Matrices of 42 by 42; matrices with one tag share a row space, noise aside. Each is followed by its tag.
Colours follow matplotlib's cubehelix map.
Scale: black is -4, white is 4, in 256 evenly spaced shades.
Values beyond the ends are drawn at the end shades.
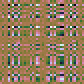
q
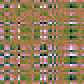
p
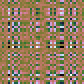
q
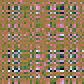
q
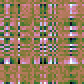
p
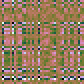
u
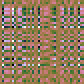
u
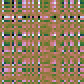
u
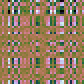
q
